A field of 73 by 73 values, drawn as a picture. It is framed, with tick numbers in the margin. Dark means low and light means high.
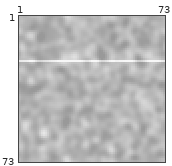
The field is mottled with small blotches. Row 23 stands out from the rest. On average the colour sits 70% of the way up the scale. There is no overall slope.
